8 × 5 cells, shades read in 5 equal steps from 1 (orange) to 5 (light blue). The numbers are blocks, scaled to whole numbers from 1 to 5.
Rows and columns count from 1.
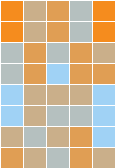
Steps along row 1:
up down up down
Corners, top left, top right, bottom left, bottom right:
1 1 2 3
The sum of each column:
25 23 27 23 25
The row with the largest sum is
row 6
